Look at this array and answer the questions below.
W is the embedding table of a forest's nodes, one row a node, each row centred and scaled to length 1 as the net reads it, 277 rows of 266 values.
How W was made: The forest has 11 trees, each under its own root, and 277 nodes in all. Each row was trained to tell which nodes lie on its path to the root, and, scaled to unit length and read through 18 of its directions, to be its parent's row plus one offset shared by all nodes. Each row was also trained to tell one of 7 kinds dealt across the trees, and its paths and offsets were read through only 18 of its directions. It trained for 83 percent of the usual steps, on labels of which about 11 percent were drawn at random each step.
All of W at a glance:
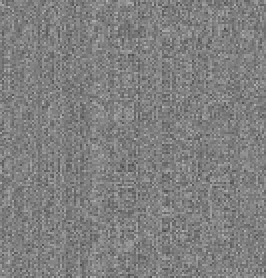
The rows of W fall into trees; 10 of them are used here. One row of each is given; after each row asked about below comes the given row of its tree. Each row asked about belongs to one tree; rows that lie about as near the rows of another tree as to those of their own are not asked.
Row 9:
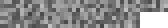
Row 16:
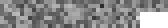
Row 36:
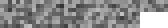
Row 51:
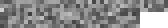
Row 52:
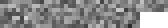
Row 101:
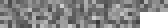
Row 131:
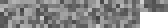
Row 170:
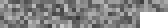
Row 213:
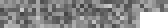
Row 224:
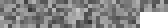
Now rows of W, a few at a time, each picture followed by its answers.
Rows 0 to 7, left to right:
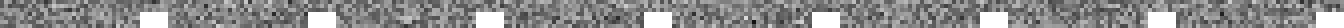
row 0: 9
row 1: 101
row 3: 51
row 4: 131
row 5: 36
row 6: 213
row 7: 213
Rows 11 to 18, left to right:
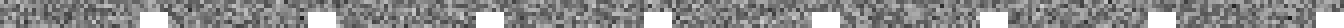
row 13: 52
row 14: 51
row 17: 52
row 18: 51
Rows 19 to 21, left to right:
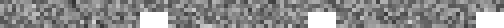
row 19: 101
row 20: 52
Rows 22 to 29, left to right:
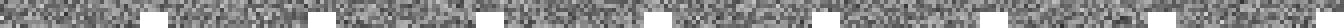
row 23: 36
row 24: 170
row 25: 213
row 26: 52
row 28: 52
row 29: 52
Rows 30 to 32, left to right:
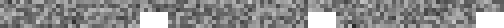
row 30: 36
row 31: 51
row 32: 213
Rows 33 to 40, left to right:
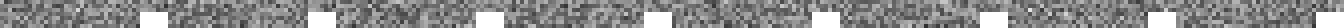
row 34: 51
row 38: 170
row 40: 101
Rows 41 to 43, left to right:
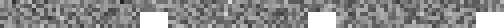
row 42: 213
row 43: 9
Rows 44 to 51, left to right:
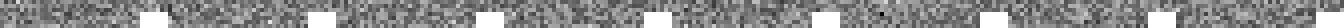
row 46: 36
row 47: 9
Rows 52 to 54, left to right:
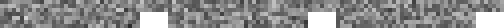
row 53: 170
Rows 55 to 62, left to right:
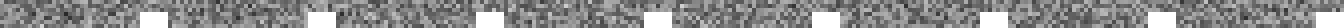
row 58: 170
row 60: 9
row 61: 224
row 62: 213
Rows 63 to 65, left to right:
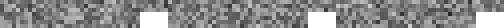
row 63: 52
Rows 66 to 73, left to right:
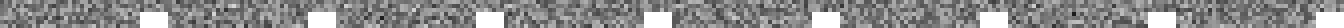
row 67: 101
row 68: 52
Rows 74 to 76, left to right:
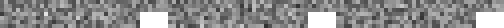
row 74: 101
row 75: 101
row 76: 101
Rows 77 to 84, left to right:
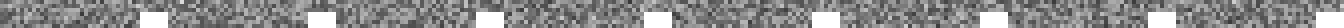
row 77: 52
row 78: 16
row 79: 52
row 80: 213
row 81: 213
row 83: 170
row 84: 101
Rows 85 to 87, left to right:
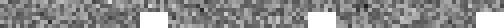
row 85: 51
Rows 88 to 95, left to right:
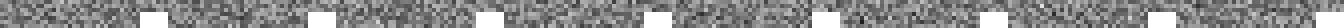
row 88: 213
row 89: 170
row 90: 131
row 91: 170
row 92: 51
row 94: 213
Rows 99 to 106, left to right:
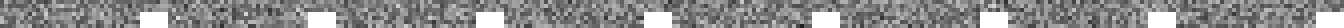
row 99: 9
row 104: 51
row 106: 36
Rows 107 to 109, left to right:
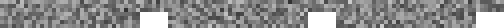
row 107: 36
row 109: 36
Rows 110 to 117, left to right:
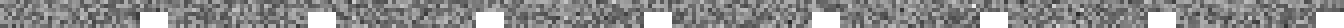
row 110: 36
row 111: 16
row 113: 51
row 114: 52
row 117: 131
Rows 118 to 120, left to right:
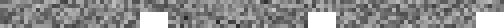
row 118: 52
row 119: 51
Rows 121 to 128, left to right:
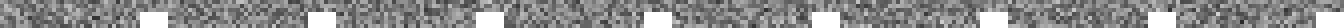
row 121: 16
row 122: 213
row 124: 9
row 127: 52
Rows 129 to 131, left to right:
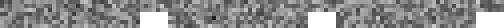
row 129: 51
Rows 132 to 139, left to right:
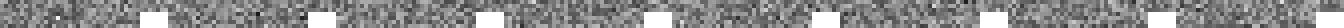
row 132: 101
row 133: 52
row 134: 36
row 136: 36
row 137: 213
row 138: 170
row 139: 16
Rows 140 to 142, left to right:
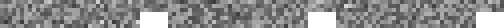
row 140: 52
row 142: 52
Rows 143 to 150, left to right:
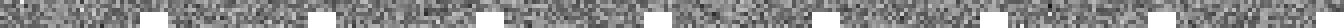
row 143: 9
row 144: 52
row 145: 213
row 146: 170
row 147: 52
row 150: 131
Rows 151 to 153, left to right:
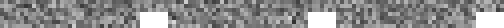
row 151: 213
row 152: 213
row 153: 213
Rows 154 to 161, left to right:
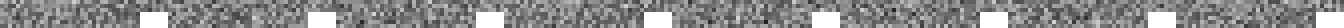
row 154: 36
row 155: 213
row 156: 101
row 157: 36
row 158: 16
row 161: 51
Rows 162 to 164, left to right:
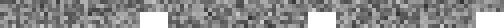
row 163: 101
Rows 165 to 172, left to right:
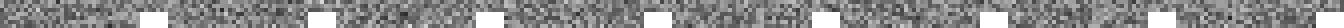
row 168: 213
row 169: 131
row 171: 101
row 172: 52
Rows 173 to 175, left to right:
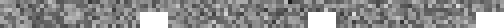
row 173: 16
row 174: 213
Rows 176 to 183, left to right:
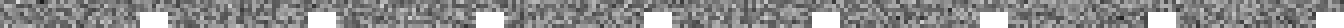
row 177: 101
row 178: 52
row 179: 36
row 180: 101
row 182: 51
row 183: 52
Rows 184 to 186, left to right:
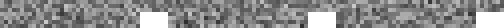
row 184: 224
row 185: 101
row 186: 51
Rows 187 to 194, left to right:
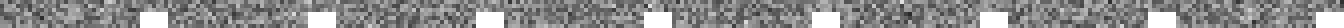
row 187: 52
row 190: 213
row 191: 213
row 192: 213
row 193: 52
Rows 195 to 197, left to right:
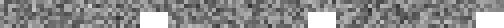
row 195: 52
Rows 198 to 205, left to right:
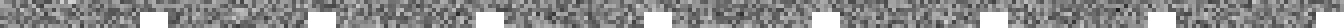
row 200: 131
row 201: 52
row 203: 101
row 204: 213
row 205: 170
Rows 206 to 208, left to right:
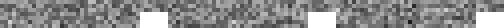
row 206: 36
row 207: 101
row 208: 36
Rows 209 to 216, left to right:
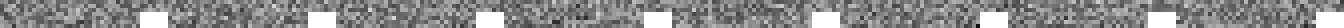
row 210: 101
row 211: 52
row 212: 101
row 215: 36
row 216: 52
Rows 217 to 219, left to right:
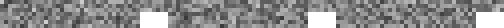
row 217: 52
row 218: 51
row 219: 213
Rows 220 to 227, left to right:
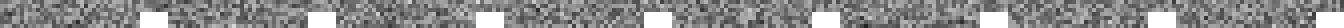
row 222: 213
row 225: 101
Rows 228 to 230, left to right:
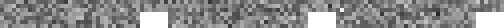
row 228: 224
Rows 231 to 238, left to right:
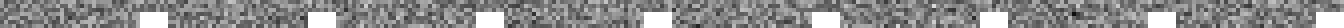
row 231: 213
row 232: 51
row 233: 36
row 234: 9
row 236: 213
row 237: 213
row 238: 170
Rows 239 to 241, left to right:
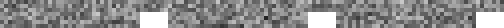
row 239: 101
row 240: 16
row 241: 51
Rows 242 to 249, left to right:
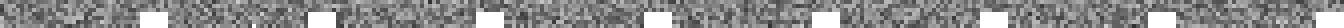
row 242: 52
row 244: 51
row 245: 51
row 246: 101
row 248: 131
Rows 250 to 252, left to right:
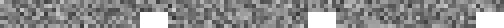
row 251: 51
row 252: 52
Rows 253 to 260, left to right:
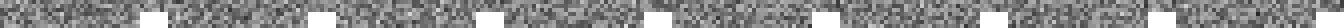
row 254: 213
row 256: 52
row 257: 52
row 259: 51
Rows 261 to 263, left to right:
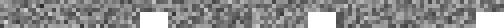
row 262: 213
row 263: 51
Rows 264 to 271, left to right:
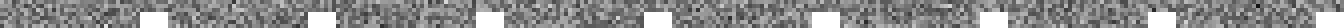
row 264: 213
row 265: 52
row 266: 51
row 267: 170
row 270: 16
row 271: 131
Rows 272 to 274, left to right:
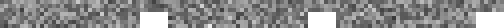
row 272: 36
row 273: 213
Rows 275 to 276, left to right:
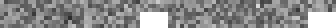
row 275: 213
